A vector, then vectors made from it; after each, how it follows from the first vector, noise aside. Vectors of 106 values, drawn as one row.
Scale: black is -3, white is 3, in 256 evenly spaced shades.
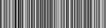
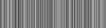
shrunk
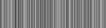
shrunk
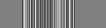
partly zeroed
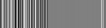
partly zeroed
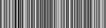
copied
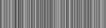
shrunk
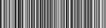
copied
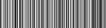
sign-scrambled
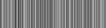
shrunk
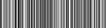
copied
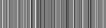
partly zeroed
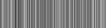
shrunk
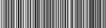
sign-scrambled
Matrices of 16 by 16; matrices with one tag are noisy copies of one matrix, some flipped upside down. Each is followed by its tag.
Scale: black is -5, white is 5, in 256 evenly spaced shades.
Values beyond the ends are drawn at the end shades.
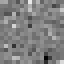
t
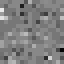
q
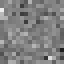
q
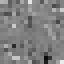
t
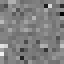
q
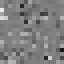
q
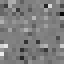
q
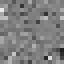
q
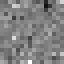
t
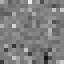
t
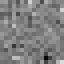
t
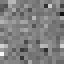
q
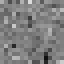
t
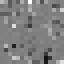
t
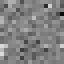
q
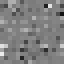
q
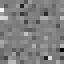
q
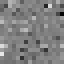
q
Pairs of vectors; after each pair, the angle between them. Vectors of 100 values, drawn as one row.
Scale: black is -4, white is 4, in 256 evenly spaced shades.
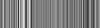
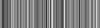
orthogonal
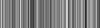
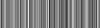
partly opposed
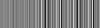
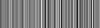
nearly parallel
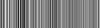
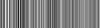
nearly parallel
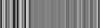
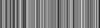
partly aligned
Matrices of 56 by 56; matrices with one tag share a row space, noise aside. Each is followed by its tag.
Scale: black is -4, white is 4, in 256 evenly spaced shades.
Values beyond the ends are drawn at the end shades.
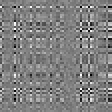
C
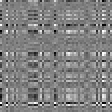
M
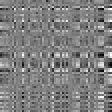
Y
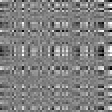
Y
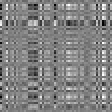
M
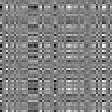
M
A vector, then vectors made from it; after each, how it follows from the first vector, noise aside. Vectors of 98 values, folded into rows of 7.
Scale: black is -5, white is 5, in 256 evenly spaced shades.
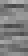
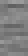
shrunk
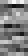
scaled up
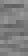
shrunk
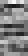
scaled up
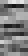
scaled up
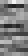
scaled up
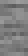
shrunk
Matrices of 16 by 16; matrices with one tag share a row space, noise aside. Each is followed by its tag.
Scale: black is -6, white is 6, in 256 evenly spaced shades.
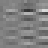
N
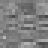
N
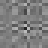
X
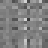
X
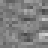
N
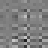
X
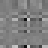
X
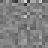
X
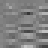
N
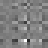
X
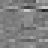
N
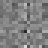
X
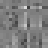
X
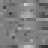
N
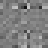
X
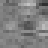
N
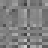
X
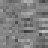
N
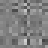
X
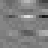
N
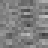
N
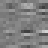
N
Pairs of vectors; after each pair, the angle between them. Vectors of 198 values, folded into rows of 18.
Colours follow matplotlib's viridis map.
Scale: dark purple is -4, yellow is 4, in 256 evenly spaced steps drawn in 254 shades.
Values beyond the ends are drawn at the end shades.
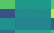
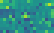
partly aligned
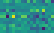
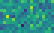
partly opposed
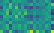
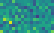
partly aligned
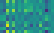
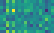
nearly parallel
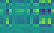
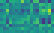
nearly opposite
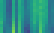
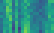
nearly opposite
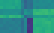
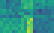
nearly opposite
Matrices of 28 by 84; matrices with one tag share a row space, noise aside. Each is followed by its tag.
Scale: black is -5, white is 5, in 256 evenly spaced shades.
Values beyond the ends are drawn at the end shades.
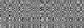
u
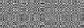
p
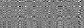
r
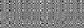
u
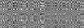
p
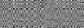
p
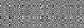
u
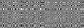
p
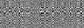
u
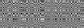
p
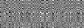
u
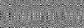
u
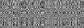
p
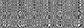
r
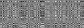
p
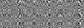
r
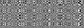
r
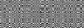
u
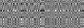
p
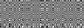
u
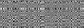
p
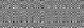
p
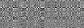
p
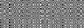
u
